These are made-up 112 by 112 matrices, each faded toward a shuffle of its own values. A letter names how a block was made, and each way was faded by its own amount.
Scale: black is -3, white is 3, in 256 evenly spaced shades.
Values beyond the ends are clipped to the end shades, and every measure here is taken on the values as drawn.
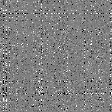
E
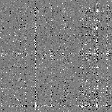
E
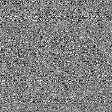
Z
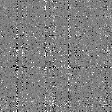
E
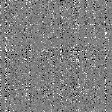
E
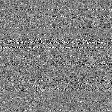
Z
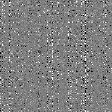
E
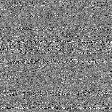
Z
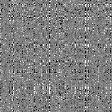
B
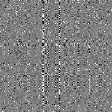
B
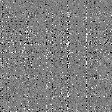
E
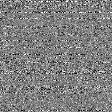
Z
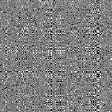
B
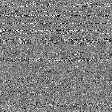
Z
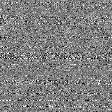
Z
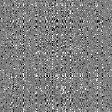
B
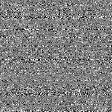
Z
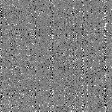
E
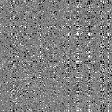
B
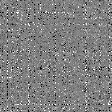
E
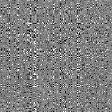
B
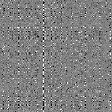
B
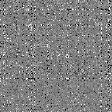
E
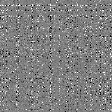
E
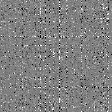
E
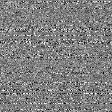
Z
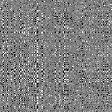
B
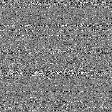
Z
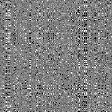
B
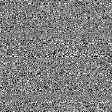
Z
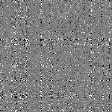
E
